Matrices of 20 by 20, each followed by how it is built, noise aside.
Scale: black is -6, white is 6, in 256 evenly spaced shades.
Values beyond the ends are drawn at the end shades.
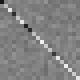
diagonal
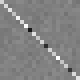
diagonal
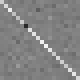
diagonal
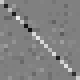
diagonal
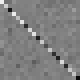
diagonal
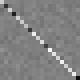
diagonal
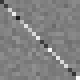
diagonal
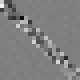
banded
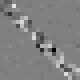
banded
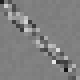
banded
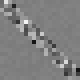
banded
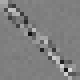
banded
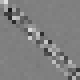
banded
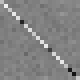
diagonal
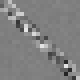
banded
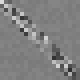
banded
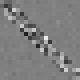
banded
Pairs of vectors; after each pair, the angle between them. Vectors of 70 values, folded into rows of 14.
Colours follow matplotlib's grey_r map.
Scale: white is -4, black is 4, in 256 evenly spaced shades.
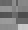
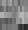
nearly opposite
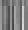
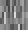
partly aligned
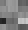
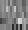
partly aligned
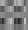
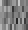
orthogonal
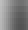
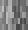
partly aligned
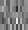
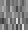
nearly parallel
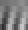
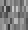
orthogonal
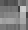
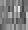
partly opposed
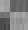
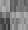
nearly parallel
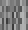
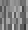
nearly opposite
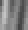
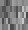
partly opposed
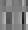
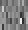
partly aligned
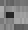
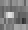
nearly opposite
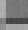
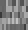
partly opposed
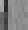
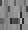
orthogonal
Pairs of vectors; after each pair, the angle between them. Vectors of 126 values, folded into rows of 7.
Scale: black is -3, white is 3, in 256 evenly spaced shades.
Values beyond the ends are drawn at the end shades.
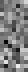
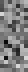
nearly parallel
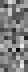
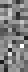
partly aligned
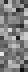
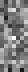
partly aligned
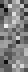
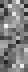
nearly parallel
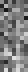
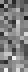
nearly parallel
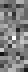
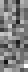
orthogonal
